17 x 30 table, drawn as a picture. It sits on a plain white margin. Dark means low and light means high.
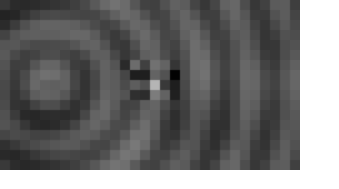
Values change most from cell to cell in the centre. Rings spread out from the middle left. An odd patch, rougher than its surroundings, sits in the centre. Overall the values sit about 30% of the way up the scale.
